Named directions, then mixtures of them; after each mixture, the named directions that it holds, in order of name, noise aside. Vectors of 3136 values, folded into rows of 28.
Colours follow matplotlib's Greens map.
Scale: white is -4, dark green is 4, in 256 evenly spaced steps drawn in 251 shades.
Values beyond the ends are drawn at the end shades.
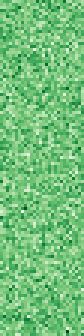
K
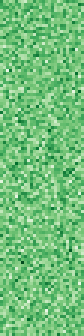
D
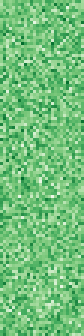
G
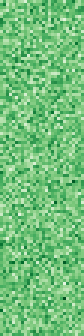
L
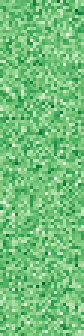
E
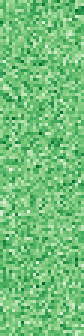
E, L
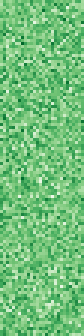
G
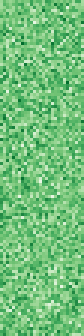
G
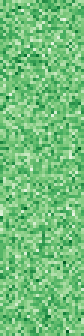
K, L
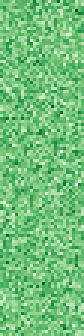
E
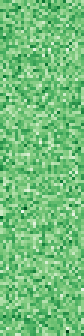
K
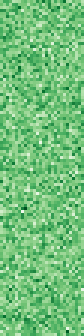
K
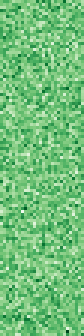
K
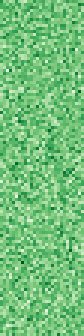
D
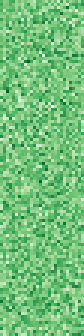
E, G
